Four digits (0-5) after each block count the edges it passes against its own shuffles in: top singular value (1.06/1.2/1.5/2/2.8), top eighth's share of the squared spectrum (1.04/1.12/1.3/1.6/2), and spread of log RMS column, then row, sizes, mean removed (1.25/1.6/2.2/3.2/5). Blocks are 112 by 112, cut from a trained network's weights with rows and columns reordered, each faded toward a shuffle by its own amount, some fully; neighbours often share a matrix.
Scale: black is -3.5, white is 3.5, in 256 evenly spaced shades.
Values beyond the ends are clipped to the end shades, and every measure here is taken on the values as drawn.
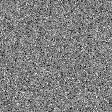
1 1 0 0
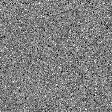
2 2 1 0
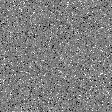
0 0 0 0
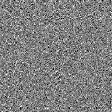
3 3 2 1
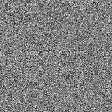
4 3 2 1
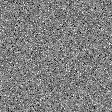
0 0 0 0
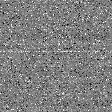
2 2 1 0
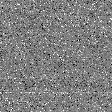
2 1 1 1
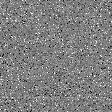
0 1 0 0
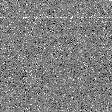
2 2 1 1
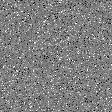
0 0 0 0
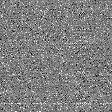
2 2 1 0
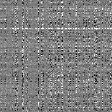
4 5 4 2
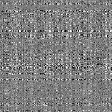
4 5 2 4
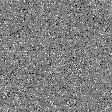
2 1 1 0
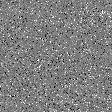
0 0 0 0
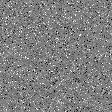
0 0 0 0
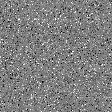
1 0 0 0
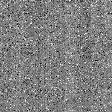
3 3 0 2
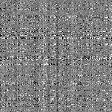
4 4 1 4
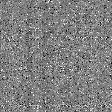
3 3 0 2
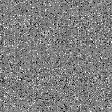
3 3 0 2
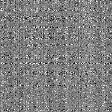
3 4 1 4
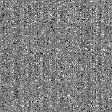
3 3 0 3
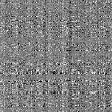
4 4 1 4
